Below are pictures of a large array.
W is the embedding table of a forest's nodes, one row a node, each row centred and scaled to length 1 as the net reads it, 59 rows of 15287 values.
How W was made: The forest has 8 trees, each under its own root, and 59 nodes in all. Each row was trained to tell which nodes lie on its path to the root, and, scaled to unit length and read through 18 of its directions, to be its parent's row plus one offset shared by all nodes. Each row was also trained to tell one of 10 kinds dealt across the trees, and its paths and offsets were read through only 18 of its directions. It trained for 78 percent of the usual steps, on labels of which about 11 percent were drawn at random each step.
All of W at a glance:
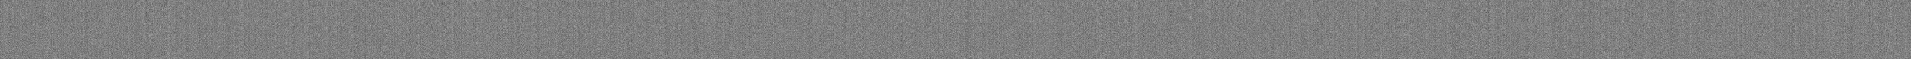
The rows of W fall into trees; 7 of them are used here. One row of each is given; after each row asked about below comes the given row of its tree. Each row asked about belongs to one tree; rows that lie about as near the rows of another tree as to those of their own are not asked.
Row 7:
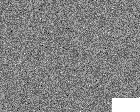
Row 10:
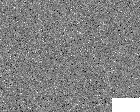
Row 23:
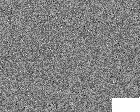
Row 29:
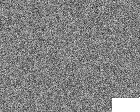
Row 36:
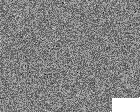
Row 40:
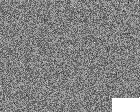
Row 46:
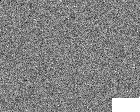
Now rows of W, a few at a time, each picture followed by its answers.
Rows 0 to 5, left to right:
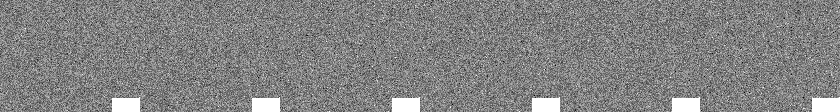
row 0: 7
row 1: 7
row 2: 36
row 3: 40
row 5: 36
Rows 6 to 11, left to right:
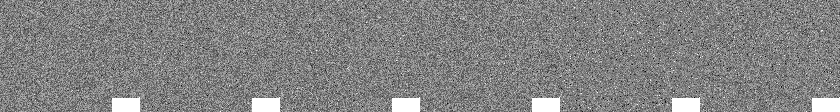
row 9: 23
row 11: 10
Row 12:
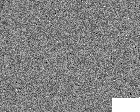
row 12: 36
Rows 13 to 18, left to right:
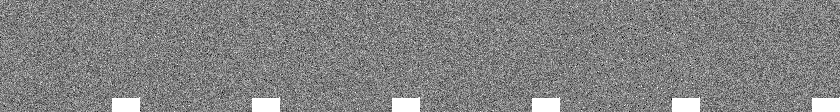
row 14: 7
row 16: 7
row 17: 40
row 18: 10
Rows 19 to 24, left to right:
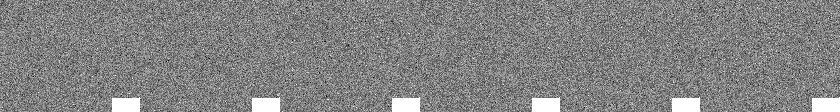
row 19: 7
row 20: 10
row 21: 10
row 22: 7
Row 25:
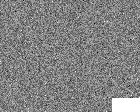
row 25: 46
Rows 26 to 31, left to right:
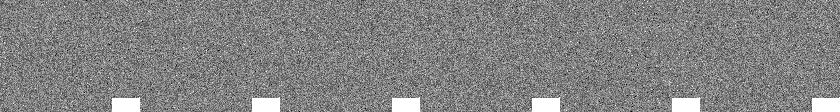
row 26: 29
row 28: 36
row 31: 29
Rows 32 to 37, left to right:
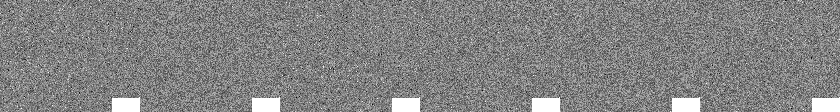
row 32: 29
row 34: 7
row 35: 7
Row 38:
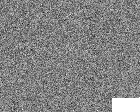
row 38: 36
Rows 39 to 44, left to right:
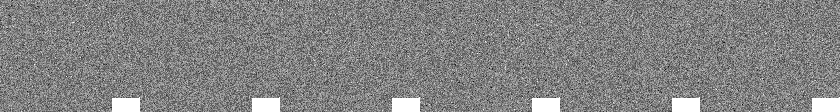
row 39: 29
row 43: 29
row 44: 36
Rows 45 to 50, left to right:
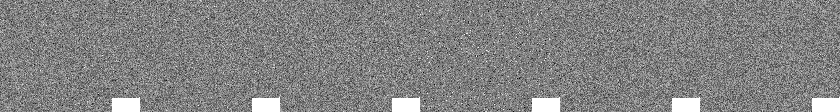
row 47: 46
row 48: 36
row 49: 7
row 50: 23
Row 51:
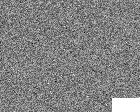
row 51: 36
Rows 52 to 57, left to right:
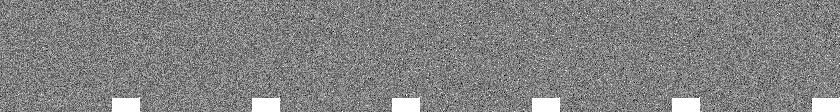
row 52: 36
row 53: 40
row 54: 36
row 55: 40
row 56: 10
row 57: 40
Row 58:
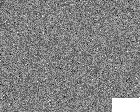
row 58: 7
